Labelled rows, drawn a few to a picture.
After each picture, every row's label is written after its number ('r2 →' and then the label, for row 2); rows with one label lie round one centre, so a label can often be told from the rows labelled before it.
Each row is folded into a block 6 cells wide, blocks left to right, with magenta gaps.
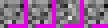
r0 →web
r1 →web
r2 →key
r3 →web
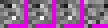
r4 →key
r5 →key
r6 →key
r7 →web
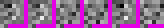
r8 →key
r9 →key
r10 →web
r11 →web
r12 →key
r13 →web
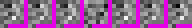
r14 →key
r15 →key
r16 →key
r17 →web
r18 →key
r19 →key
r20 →key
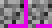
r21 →web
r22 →web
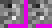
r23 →key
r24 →key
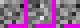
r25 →web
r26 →key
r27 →web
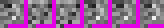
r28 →key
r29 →web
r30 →web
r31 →key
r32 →key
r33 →key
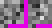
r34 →web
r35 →key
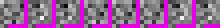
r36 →web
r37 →key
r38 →key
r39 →web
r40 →web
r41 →web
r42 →key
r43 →key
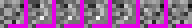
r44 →web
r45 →key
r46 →key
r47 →key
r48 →key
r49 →web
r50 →web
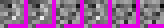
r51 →key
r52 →key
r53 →web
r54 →key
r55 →web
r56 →web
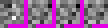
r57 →key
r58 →web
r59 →web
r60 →web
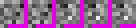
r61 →web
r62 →web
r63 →key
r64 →key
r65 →key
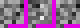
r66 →web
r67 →key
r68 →web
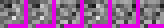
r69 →key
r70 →key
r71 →web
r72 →key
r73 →web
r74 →web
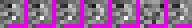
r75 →key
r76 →key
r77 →key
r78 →key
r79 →key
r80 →web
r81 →key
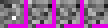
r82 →key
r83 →web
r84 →web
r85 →web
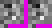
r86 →key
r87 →key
